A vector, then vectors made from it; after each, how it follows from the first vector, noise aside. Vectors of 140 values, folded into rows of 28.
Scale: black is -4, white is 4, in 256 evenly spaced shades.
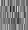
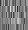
negated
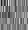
wrapped around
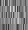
negated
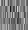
copied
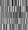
wrapped around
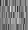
negated
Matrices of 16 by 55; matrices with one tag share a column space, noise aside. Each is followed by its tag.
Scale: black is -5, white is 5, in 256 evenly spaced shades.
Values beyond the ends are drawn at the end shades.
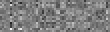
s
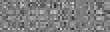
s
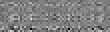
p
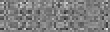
s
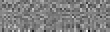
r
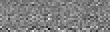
p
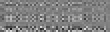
p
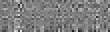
r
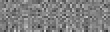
r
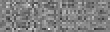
s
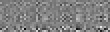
p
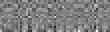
r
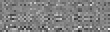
p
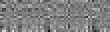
r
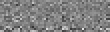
p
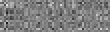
s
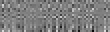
r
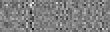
s
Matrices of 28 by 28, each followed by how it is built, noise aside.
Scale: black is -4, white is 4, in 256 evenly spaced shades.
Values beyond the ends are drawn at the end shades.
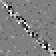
banded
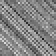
Toeplitz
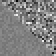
upper triangular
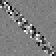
banded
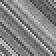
Toeplitz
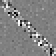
banded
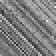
Toeplitz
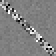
banded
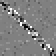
banded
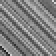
Toeplitz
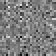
low rank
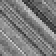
Toeplitz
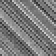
Toeplitz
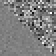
upper triangular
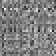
low rank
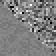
upper triangular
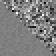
upper triangular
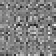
low rank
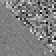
upper triangular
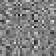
low rank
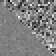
upper triangular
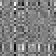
low rank
